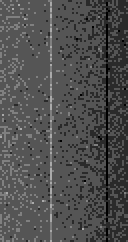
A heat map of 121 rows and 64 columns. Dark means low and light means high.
Columns 26 and 54 differ from the columns beside them. The field climbs toward the left. No regular stripes run through it. On average the colour sits 30% of the way up the scale.
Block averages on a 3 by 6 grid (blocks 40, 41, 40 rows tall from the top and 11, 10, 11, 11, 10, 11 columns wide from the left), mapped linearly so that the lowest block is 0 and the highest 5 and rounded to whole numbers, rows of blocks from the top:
544320 / 544320 / 544320
